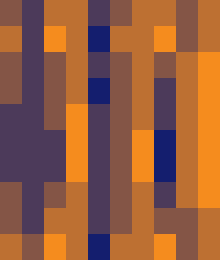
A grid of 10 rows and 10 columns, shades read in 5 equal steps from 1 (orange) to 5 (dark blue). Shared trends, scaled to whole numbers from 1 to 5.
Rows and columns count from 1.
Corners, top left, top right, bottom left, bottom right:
3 2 2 2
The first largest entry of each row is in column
2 5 2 5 1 8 8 2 2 5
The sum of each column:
31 39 26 17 43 28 18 32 24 14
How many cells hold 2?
32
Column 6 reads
3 2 3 3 3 3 3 3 3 2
